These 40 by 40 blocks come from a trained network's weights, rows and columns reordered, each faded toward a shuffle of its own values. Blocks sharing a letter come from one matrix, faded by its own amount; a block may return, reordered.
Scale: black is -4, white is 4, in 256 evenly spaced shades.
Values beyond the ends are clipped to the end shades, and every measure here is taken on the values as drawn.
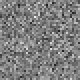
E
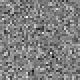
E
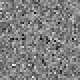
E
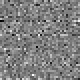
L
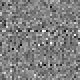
L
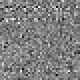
L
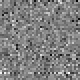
L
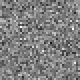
E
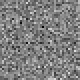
E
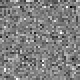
L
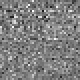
L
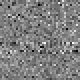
L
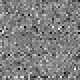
L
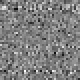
L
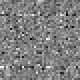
L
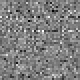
L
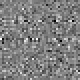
L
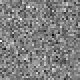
E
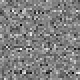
L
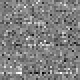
L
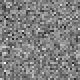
E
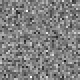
E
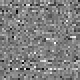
L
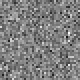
E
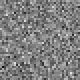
E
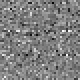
L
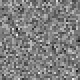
E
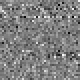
L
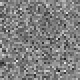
E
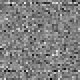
L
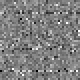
L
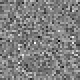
E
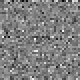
L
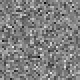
E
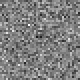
E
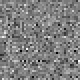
L
